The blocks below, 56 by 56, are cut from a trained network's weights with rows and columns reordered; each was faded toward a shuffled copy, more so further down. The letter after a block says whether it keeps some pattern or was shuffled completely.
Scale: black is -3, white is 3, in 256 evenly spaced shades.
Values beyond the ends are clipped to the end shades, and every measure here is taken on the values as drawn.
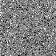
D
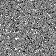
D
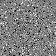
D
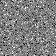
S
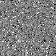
D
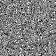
S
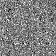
D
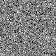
D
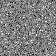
S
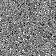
S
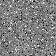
S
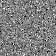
S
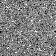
S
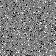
D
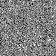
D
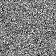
S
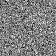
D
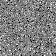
S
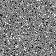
S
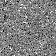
D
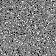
S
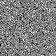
S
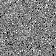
S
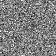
S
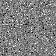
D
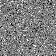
S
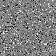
D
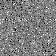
D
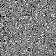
D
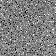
S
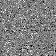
D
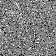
S
